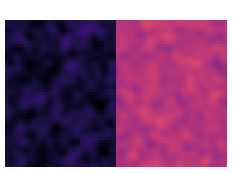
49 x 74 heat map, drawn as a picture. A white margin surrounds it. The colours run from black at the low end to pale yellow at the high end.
The table splits into one row of 2 panels. Panel 1,1: very low, blotchy, faint in contrast. Panel 1,2: middling, blotchy, faint in contrast.
